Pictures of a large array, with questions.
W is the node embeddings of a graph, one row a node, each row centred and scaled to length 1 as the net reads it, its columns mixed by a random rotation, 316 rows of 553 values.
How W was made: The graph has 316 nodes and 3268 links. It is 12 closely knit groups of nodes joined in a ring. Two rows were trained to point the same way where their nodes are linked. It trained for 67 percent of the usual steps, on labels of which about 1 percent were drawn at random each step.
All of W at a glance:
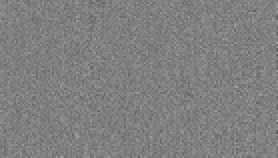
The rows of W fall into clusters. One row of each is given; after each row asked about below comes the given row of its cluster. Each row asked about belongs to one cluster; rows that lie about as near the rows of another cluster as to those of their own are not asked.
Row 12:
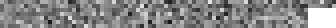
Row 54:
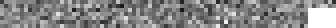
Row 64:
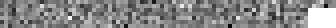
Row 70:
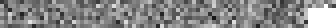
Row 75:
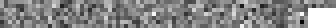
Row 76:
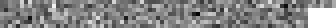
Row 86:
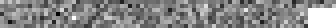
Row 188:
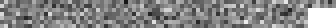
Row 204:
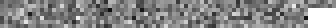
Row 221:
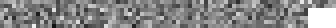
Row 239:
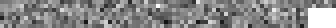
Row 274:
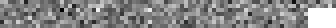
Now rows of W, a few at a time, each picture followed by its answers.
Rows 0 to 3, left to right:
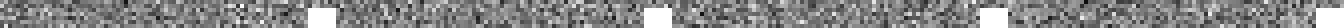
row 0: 188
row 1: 274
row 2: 204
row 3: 86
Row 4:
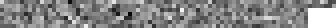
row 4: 12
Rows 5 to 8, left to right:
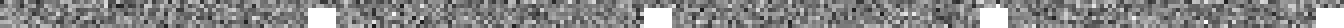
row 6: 54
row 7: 70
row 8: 54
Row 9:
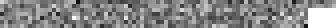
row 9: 86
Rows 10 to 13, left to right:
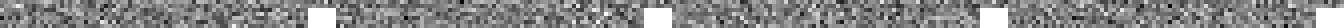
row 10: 239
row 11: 188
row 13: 221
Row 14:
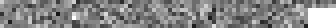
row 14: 86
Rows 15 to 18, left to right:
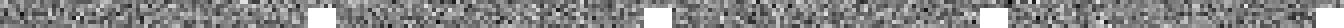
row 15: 274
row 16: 221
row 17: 75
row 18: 76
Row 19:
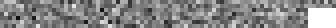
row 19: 239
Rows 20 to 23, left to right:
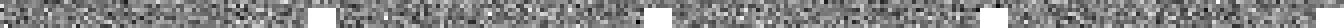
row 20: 188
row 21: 75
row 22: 64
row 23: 12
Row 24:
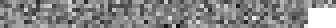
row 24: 54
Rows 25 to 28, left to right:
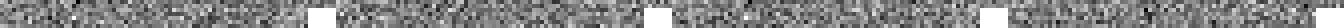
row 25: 86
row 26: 239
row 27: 86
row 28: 274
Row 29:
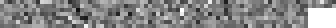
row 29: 12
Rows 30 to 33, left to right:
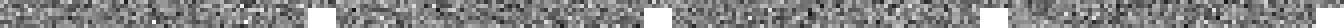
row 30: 188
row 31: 239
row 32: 274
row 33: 54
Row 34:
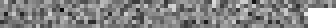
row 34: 274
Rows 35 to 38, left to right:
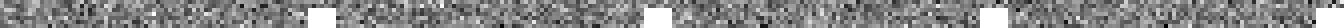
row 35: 75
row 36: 54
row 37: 70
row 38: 70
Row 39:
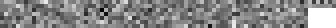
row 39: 239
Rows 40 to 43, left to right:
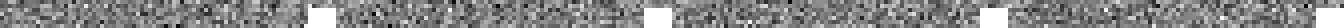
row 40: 54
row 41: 221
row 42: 221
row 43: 274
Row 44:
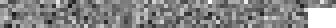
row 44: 12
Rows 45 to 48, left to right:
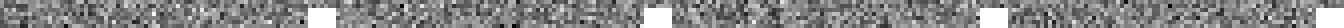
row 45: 75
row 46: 54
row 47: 204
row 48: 221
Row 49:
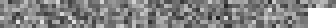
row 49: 12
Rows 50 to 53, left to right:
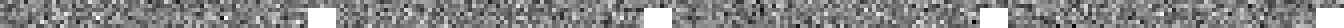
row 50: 76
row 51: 64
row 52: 75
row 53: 75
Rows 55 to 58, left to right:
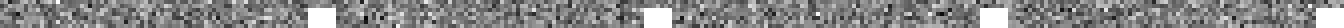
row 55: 12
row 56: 76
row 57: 204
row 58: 274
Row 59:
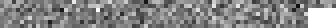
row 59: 274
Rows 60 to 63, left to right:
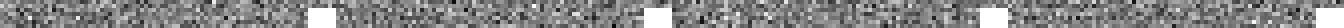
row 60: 274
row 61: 221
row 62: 76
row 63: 188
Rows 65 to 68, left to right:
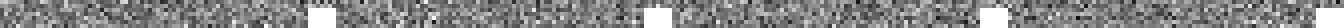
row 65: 239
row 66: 76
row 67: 70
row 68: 188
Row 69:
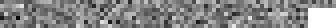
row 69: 239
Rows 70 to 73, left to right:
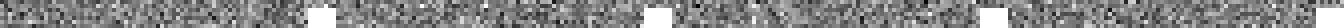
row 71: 54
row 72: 204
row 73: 239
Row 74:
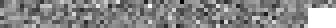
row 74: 54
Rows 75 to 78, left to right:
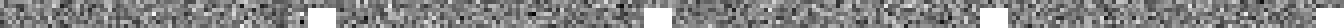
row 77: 274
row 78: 204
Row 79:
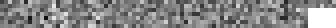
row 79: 76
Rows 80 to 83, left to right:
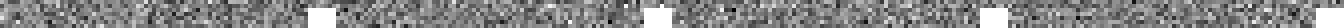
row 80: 12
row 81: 70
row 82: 274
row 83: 188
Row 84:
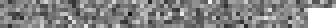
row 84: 12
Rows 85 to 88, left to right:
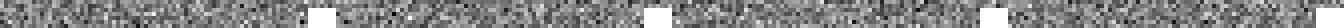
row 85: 75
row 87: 64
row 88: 239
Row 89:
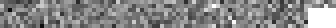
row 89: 70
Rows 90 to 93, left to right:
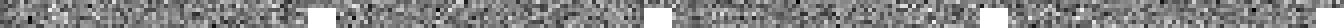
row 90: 76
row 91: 239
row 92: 188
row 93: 64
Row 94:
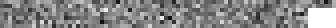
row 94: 221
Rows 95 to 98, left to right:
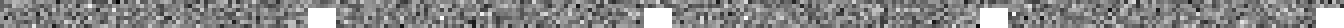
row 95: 221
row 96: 75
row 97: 86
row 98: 239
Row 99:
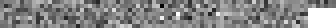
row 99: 221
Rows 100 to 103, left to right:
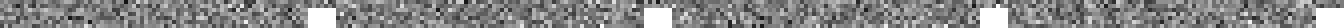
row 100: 188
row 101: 239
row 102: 70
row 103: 204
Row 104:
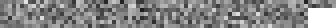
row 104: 204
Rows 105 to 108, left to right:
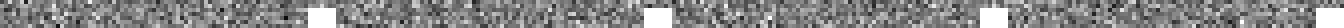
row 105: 76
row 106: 204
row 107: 76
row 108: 239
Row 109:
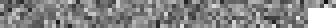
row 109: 70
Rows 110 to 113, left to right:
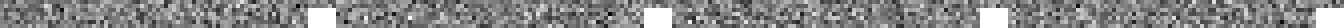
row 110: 274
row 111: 86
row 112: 12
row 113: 64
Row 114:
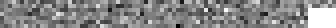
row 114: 54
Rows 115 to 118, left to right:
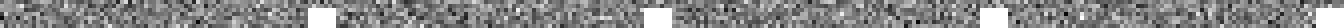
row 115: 239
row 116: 12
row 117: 274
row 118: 86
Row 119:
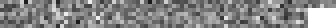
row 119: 76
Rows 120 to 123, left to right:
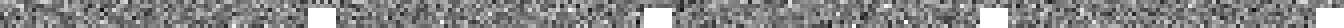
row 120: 239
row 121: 75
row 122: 70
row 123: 64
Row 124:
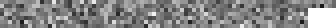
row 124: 75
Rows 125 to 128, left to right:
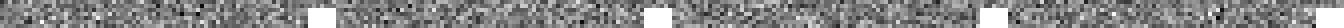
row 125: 76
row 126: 274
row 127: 54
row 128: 86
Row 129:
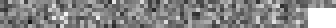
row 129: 76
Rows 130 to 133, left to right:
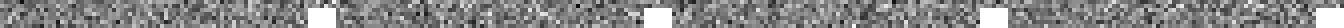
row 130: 70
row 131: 75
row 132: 70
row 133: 274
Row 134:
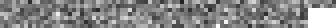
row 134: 54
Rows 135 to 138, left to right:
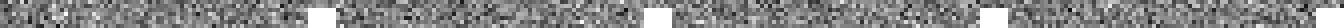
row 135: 76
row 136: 188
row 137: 204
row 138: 274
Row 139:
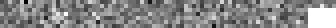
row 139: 76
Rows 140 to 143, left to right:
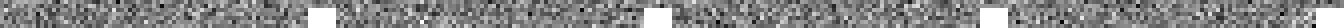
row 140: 221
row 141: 64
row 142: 221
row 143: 86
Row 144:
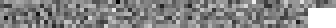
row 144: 221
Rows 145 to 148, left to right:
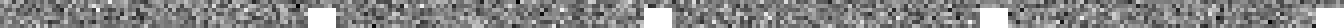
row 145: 274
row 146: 54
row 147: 76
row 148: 86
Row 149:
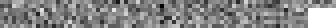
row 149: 221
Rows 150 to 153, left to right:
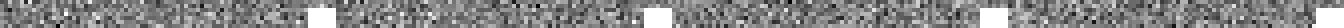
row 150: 76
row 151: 76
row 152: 221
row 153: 54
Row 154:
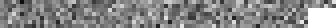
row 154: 70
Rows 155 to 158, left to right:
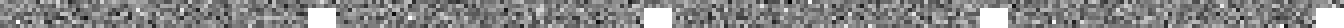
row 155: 12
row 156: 86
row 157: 221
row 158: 70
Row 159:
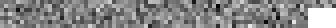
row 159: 274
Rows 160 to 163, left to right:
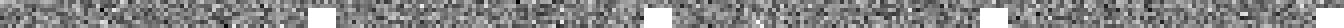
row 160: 239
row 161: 54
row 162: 64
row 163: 204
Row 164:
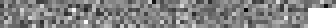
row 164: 64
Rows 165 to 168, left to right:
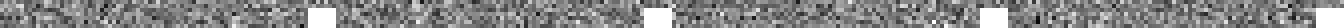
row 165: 239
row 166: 204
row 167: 188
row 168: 76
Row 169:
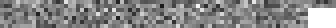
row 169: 221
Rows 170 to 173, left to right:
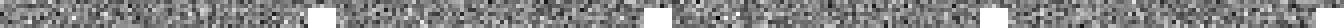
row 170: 86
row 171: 64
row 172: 76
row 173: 64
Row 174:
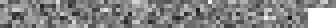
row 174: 12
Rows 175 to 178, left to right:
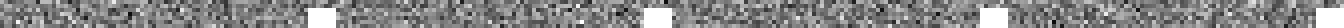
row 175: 12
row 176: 188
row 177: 54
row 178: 221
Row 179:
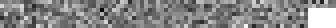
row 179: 239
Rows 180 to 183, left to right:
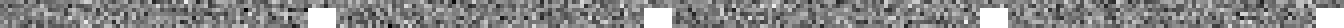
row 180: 64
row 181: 221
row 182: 274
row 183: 204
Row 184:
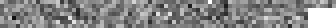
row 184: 12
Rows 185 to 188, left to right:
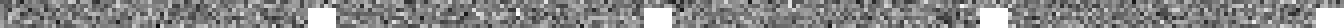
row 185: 70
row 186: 12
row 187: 70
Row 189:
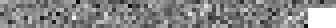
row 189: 86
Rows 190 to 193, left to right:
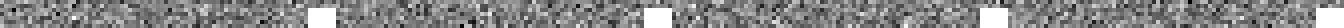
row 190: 86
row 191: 75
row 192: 239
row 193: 54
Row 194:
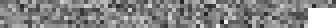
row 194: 54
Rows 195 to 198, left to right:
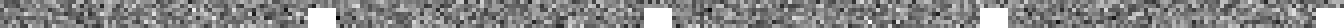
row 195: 75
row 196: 239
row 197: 54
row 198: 274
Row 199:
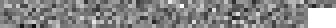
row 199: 204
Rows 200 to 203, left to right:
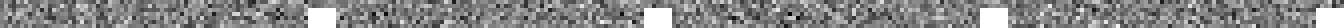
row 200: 204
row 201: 221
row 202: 12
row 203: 64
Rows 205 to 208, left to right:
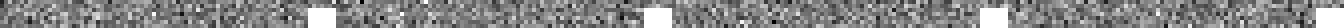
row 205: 76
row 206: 76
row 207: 221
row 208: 70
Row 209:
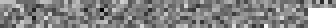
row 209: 239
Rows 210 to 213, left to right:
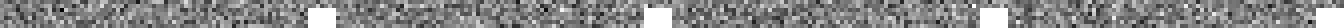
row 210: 274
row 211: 54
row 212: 274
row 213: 75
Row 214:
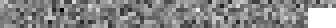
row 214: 274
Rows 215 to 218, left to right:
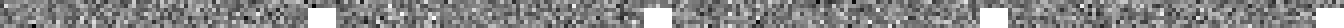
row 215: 204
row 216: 76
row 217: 54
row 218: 75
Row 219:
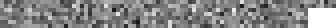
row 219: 75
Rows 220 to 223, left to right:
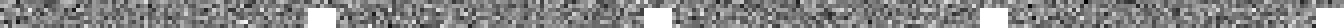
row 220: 188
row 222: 188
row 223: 86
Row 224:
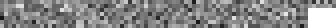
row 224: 239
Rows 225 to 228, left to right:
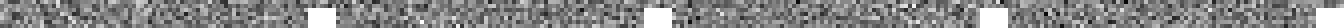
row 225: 12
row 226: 64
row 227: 188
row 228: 221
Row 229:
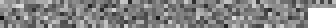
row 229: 239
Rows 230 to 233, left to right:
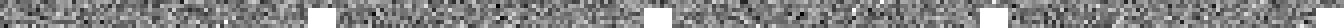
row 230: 54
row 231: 221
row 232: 12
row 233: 221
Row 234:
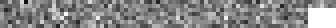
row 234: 76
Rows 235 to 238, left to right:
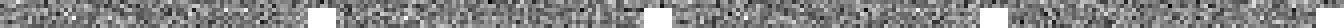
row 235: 86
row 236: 64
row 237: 86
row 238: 221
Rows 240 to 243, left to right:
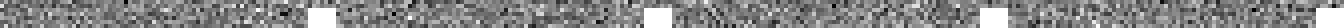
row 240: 188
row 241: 86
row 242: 221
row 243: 64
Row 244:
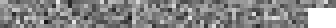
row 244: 12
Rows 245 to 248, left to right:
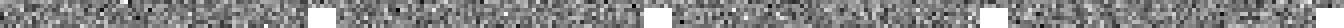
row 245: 239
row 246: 274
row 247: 86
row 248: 204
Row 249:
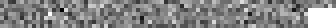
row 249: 274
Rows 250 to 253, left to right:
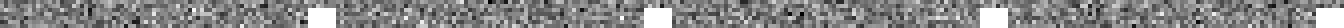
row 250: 75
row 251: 64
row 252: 12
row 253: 75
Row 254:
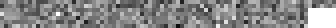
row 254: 54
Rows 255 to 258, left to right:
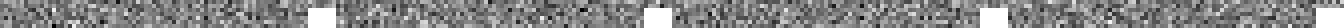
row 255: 221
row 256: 64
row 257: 221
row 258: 239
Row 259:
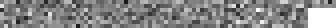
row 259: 188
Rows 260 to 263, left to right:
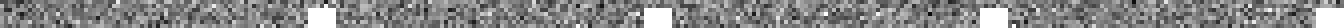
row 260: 70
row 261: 75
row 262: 75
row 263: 188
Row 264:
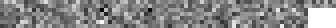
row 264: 239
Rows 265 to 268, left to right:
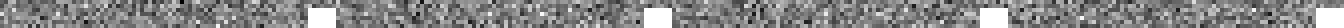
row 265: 54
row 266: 75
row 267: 75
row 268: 86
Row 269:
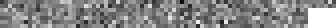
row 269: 54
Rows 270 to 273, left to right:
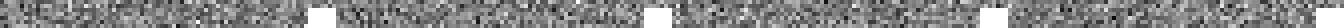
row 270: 54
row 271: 274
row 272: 64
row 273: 274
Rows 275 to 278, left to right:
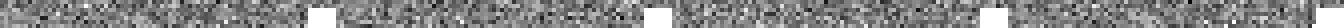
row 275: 54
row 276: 204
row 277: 64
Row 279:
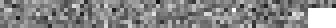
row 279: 75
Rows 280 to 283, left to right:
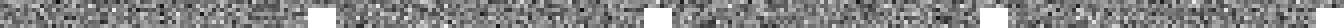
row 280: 221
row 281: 64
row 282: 70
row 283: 64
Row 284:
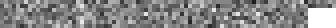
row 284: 204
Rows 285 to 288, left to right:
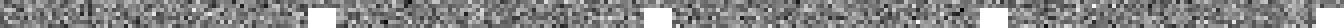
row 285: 75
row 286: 12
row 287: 188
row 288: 54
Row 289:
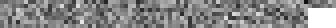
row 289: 204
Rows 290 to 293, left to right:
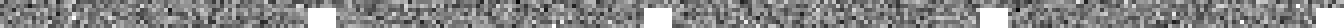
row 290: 86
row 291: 54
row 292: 12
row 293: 70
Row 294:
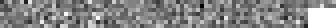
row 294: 76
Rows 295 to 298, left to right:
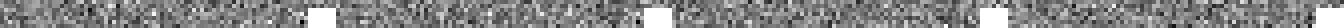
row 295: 75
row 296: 75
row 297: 70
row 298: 54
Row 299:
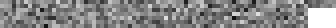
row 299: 204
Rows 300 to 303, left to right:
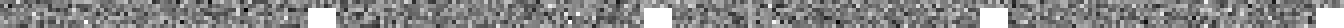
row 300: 64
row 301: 70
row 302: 239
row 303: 75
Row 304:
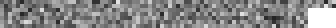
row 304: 70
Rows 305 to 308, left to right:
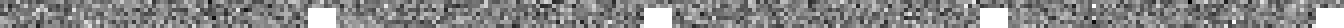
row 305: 64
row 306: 54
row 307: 204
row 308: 54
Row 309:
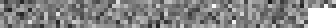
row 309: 70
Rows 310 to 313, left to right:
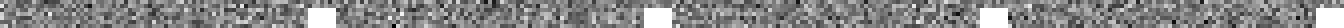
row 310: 188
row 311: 76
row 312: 188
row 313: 239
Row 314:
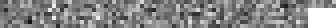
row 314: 76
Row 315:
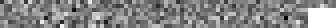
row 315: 76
